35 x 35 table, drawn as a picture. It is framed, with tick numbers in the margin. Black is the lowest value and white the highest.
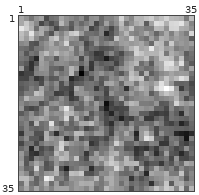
Mirror symmetry: none. Histogram: bell-shaped. Odd rows or columns: none.
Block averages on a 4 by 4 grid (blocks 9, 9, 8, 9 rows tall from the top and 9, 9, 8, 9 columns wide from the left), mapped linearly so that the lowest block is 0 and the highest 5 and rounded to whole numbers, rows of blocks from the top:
3245
1134
2210
3322
